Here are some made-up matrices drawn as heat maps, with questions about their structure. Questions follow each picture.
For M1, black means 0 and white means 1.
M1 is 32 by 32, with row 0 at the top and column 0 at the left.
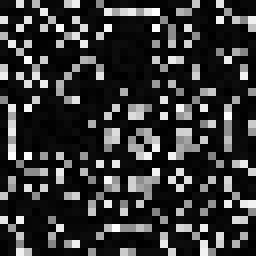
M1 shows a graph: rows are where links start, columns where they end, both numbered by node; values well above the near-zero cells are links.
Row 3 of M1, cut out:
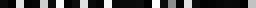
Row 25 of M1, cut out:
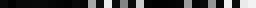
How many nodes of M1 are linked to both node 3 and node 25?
3
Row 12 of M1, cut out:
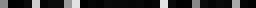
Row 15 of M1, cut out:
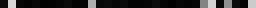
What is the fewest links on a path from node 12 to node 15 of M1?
4
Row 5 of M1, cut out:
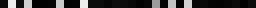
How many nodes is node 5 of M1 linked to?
7
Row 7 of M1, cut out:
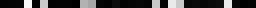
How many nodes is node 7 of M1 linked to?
8
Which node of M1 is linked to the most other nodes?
node 22
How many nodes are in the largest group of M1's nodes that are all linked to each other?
8
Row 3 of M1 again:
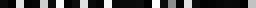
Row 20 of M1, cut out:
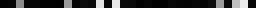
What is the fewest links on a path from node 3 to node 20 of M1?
2
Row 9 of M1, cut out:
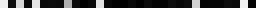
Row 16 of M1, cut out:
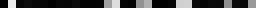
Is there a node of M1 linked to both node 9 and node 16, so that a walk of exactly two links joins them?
no
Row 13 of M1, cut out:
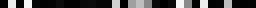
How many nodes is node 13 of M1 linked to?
10
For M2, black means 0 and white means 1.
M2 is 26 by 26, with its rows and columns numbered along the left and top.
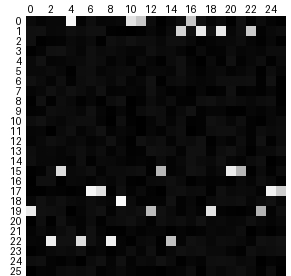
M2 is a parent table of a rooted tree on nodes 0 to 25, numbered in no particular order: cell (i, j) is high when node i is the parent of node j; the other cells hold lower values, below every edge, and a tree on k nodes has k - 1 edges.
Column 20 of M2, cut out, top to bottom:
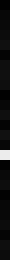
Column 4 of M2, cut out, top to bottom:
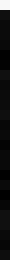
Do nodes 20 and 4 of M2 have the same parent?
no
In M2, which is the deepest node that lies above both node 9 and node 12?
19
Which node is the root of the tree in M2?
1
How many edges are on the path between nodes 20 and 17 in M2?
3
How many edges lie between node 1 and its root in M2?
0
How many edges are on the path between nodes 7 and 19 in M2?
3
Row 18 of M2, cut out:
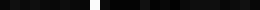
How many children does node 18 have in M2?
1
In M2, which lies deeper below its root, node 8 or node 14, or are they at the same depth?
the same depth
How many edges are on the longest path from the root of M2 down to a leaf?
3
